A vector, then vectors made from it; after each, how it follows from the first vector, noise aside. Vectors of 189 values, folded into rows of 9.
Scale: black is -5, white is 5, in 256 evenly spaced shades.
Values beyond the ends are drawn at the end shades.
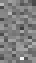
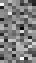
scaled up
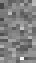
sign-scrambled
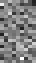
scaled up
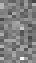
sign-scrambled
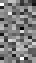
scaled up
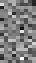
scaled up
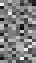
scaled up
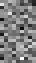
scaled up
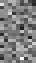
scaled up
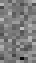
sign-scrambled
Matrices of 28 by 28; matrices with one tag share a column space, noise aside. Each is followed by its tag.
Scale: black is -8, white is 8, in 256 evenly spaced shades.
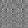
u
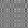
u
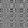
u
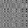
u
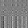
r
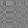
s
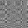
s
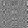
s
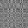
u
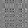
u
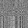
r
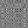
u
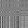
r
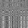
r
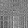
r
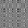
u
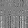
r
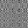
u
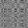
u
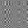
s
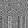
r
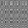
s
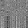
r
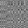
s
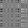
u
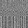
r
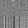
r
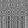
r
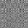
u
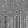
r
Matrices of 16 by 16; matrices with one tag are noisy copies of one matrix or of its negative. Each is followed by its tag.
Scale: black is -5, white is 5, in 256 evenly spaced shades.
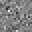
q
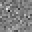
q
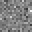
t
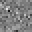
q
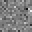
t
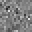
q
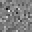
q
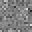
t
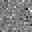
t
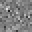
q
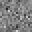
q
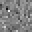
q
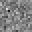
q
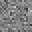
t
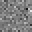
t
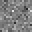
t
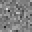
q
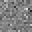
t
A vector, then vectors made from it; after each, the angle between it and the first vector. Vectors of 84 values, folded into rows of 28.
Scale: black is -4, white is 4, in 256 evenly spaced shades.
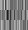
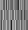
orthogonal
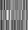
nearly opposite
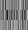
partly aligned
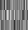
nearly opposite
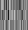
orthogonal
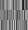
orthogonal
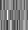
partly opposed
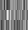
nearly opposite
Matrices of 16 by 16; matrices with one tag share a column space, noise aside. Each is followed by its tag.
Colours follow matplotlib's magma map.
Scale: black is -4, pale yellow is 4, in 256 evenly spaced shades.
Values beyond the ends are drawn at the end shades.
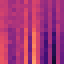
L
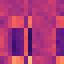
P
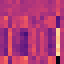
P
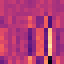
P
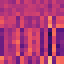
P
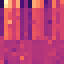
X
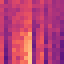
L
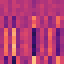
P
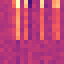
X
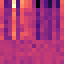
X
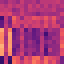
P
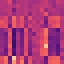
P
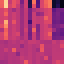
X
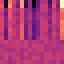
X
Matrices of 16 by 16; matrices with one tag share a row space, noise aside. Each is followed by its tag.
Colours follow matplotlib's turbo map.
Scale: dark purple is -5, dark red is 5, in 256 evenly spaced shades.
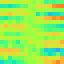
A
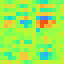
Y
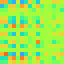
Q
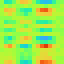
Y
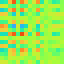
Q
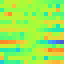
A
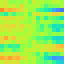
A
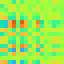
Q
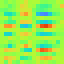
Y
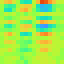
Y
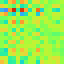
Q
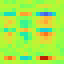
Y
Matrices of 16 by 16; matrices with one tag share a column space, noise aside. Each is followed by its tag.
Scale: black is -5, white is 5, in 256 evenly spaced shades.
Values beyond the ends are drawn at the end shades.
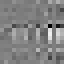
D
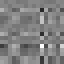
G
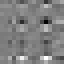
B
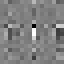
D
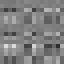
G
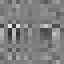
D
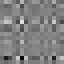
B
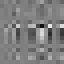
D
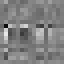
D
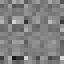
B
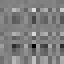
G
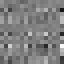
G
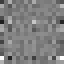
B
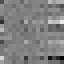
B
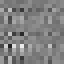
G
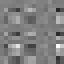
G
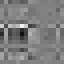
D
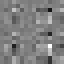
G
